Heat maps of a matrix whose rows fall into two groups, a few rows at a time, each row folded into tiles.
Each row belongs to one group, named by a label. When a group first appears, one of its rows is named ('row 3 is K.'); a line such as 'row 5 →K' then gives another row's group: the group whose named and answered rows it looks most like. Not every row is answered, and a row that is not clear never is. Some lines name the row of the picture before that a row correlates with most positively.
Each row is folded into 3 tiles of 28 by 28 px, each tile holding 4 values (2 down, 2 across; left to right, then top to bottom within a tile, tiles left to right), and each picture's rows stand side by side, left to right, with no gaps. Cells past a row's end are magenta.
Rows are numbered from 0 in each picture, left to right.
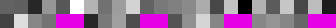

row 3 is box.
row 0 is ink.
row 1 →ink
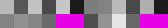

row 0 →box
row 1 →box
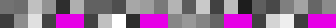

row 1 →ink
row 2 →box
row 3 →ink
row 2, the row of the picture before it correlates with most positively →0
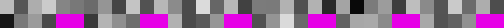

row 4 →ink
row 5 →box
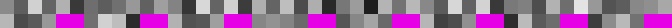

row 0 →box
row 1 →ink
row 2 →box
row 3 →box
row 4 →ink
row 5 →box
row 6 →ink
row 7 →ink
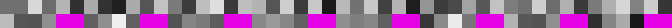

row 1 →ink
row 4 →box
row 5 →ink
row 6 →box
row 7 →box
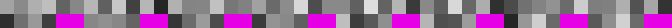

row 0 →ink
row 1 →box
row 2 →ink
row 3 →ink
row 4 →box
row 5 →box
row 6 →ink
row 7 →box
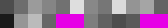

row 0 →ink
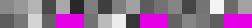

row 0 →box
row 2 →ink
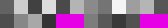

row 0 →ink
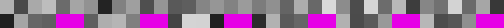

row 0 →ink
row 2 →ink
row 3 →ink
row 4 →box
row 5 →box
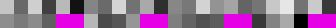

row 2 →box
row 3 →box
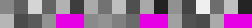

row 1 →box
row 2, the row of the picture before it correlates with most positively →1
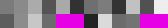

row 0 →box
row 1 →ink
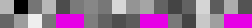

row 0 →ink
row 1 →box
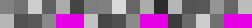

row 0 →box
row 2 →ink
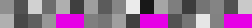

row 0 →box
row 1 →ink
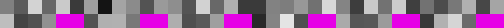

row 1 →ink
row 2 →box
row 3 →ink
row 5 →ink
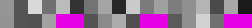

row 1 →ink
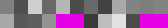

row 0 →box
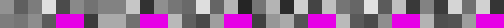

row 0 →ink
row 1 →ink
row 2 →box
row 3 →ink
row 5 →box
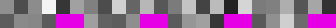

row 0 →ink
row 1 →box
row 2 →ink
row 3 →box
